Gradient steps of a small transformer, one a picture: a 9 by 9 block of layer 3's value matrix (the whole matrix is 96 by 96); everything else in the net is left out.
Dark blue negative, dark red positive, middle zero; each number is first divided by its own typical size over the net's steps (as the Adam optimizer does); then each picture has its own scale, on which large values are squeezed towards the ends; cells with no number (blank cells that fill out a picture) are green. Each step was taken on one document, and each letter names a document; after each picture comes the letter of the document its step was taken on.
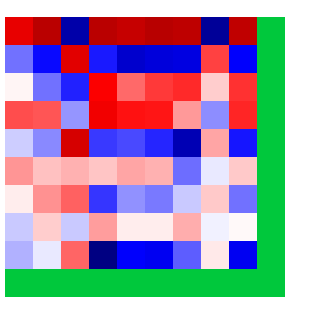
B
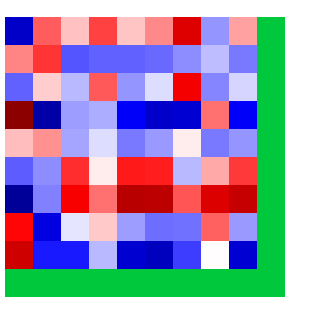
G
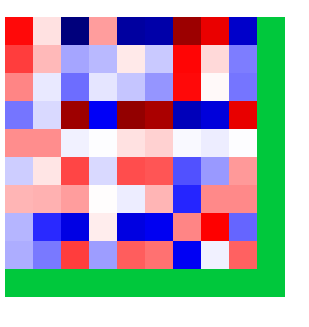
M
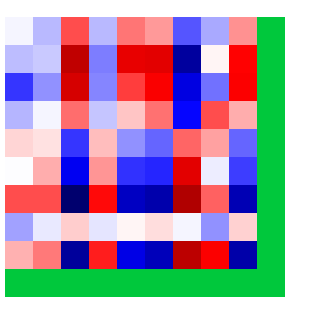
M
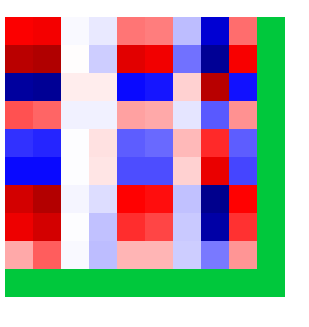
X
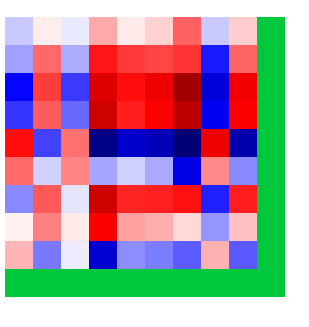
B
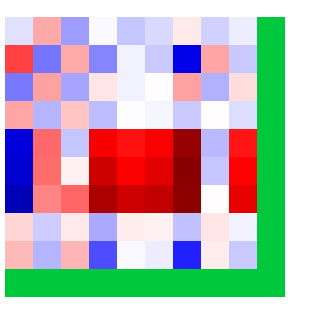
G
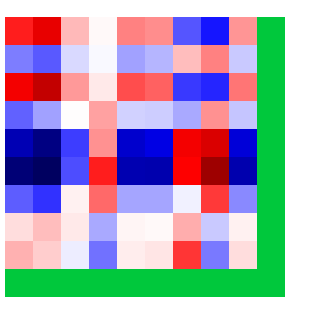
X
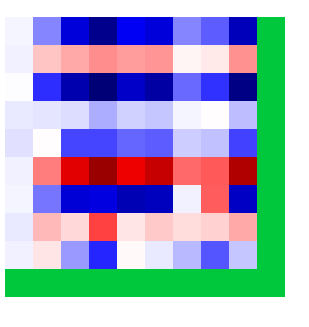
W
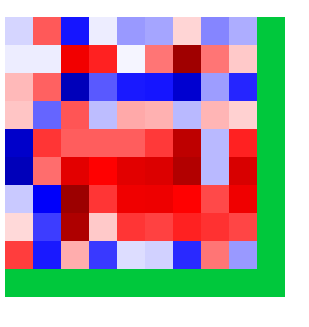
G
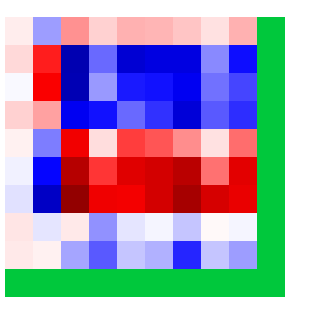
G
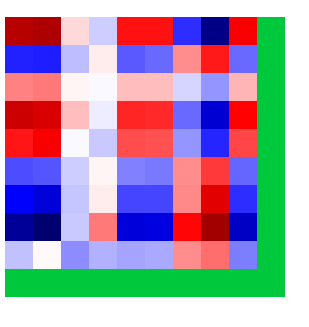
B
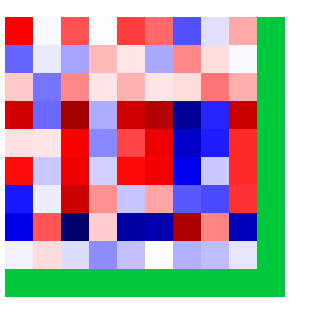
W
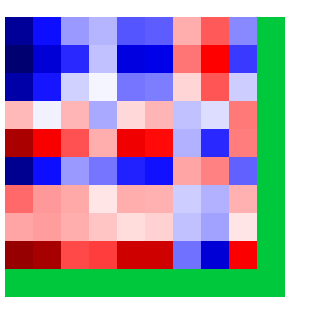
X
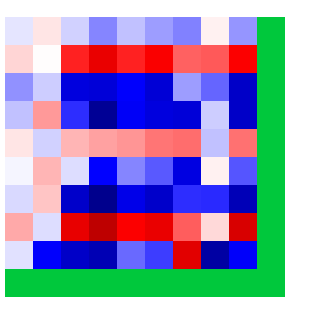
W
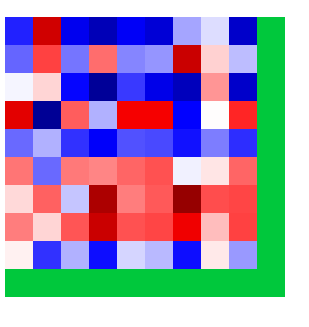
W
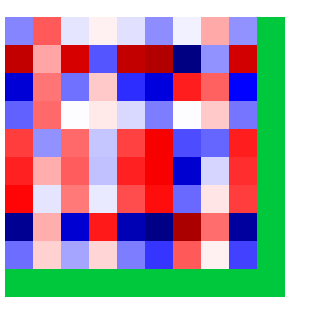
M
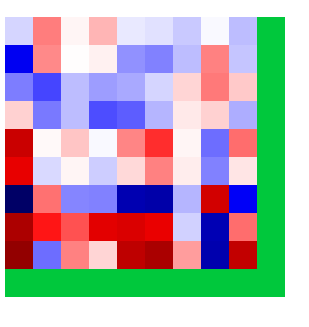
X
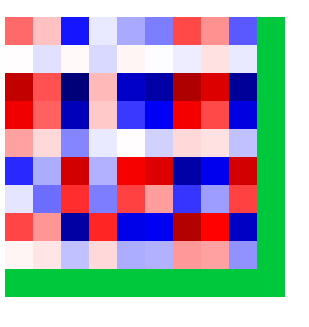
M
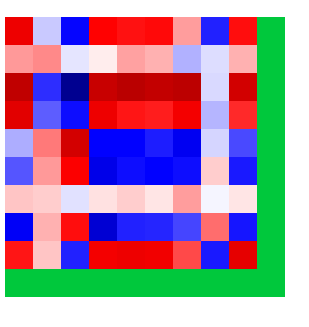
B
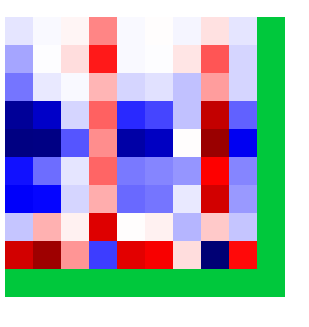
X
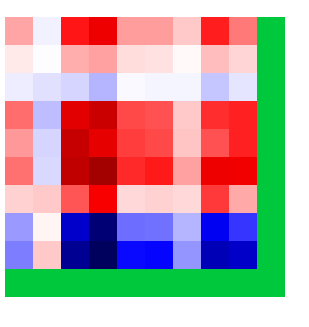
M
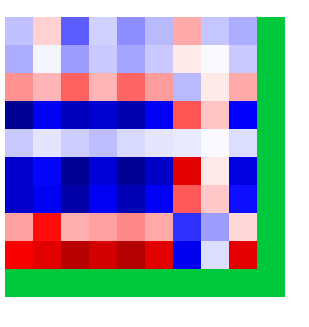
X
